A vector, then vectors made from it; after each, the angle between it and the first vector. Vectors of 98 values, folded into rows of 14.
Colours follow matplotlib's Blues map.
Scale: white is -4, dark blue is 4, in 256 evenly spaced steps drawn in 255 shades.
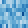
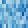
nearly parallel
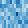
partly opposed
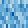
partly aligned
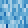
orthogonal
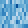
orthogonal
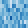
partly aligned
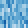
partly opposed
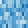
nearly parallel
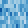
partly aligned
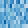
partly opposed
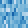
partly opposed
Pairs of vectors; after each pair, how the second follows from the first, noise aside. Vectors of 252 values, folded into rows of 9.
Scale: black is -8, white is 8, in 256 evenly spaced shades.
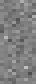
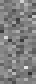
scaled up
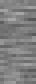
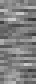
scaled up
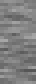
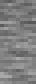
wrapped around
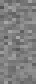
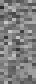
scaled up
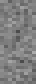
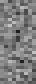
scaled up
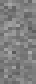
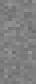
shrunk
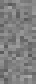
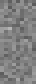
wrapped around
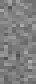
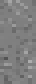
partly zeroed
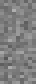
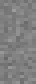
shrunk
